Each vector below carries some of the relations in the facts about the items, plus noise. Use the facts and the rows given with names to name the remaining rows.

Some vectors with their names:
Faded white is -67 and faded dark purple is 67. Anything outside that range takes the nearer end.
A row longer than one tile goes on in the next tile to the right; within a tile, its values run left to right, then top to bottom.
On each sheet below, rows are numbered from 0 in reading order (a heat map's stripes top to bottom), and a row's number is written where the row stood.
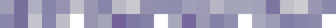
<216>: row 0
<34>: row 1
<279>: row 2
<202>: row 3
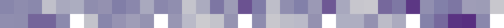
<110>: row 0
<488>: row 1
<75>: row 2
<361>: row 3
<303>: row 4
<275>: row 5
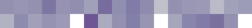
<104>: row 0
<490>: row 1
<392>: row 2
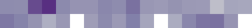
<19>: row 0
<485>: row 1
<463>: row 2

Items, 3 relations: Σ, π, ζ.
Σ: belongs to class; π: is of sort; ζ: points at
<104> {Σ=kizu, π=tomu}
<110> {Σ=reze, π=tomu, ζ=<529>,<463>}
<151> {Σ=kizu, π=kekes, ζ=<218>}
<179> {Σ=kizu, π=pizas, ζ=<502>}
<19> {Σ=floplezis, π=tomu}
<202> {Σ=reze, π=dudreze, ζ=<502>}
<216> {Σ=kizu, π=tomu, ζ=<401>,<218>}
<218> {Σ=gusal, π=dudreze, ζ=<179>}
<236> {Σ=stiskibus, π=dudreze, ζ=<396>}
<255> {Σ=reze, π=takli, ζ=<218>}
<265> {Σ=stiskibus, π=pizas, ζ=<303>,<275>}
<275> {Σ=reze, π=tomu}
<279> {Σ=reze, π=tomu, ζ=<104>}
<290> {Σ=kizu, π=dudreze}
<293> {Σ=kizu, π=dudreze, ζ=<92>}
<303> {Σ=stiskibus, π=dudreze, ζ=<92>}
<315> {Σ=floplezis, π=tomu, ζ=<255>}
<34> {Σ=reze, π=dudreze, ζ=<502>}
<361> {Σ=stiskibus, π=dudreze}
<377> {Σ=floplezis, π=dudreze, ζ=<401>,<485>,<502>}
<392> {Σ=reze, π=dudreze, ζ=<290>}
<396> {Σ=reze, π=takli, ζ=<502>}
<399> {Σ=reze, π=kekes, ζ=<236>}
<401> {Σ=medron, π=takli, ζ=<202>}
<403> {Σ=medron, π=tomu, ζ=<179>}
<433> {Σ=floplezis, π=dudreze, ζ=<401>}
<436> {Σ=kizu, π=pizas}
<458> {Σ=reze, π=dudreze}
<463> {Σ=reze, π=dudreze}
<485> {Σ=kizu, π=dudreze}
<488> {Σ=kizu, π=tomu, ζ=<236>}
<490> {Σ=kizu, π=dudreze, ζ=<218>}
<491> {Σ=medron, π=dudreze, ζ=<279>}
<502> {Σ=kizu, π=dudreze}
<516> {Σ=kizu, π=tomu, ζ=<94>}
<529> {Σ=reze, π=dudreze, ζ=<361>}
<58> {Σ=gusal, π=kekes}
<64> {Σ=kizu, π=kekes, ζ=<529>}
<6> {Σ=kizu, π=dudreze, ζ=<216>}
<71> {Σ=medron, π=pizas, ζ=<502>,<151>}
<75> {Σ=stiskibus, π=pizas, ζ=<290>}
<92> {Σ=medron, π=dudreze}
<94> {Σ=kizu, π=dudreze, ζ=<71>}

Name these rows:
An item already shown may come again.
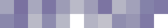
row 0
<216>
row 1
<502>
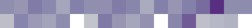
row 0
<488>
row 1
<488>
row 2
<433>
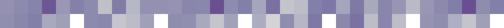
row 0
<58>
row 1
<491>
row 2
<377>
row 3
<179>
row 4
<216>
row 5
<377>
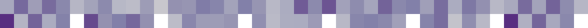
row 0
<218>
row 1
<255>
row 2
<488>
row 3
<265>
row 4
<293>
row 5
<216>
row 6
<218>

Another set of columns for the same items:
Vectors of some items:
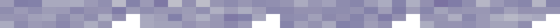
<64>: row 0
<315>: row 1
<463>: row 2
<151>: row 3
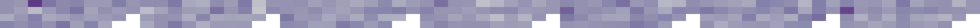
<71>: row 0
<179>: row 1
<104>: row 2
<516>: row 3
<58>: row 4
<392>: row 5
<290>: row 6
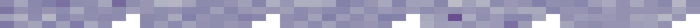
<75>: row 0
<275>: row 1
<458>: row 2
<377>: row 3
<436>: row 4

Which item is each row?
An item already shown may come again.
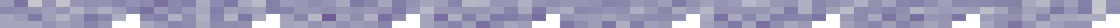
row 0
<315>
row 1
<218>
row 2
<255>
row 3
<529>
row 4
<265>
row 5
<529>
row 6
<110>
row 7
<179>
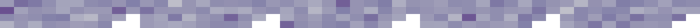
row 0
<216>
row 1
<19>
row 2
<92>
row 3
<255>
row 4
<110>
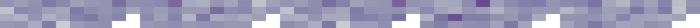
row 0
<236>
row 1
<502>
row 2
<236>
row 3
<401>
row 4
<179>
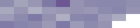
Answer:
<491>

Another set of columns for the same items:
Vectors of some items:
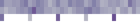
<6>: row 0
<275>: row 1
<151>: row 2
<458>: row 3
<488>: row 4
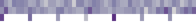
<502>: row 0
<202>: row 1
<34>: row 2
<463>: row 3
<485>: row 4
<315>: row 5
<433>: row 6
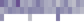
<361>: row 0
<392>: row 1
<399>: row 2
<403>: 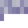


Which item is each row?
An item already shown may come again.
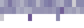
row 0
<110>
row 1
<236>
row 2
<255>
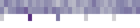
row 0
<19>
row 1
<218>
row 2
<399>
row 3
<110>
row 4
<491>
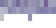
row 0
<265>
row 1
<58>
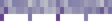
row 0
<502>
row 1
<399>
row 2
<502>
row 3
<401>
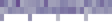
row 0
<361>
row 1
<58>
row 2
<92>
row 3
<75>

